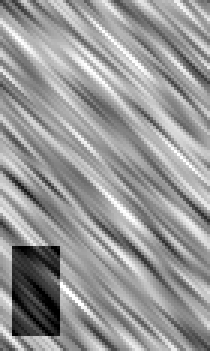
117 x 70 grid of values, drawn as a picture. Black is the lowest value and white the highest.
An odd patch, lower than its surroundings, sits in the bottom left. Streaks slant down to the right. The ninth with the lowest average is the bottom left. Neither half mirrors the other.
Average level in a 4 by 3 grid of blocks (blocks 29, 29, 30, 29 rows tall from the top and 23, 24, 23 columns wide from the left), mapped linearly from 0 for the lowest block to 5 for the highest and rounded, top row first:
4 5 4 / 4 4 5 / 3 4 4 / 0 4 3
